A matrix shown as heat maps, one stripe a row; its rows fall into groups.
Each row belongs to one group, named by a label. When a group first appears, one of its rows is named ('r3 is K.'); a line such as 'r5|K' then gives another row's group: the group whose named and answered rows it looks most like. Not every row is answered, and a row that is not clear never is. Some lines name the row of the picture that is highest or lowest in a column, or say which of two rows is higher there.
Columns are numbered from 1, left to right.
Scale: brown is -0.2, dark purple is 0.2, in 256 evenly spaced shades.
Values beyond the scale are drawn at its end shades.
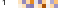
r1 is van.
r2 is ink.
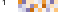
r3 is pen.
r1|van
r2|ink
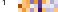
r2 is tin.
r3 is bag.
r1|bag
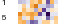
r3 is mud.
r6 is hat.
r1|pen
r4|tin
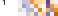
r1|pen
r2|pen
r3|hat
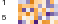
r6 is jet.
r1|pen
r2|tin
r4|tin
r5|tin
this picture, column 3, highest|1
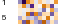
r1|jet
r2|hat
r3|mud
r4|bag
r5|hat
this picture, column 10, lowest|1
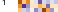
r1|tin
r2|pen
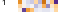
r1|ink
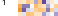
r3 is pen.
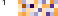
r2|hat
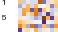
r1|mud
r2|bag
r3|bag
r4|tin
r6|mud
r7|van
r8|bag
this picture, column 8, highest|4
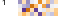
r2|pen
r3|jet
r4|bag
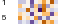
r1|ink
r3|bag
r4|hat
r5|tin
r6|ink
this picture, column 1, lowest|5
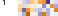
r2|mud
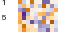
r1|mud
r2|bag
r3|jet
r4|pen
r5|mud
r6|ink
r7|tin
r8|tin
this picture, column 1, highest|3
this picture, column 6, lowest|4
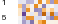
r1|hat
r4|ink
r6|ink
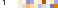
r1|ink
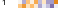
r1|van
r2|tin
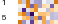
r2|bag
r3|pen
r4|hat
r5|bag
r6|ink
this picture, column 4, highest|4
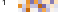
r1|bag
